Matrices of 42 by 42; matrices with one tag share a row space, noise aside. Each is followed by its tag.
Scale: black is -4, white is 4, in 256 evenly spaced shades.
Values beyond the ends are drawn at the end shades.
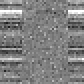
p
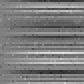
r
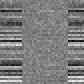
p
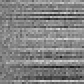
r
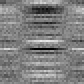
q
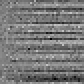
r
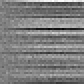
r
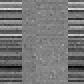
p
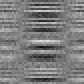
q
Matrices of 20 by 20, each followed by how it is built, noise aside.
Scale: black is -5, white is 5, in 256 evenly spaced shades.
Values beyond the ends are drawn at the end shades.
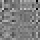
low rank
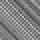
Toeplitz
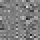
low rank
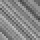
Toeplitz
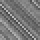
Toeplitz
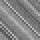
Toeplitz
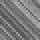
Toeplitz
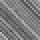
Toeplitz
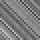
Toeplitz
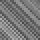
Toeplitz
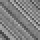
Toeplitz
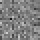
low rank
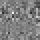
low rank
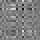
low rank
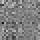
low rank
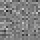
low rank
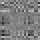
low rank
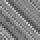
Toeplitz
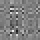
low rank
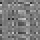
low rank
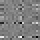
low rank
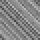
Toeplitz
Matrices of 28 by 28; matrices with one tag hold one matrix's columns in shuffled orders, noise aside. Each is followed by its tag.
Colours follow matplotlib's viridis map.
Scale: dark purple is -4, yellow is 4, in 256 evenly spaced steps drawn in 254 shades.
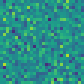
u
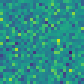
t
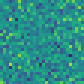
u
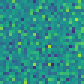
u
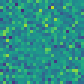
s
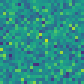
t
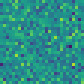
u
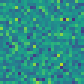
u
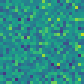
u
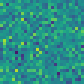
t
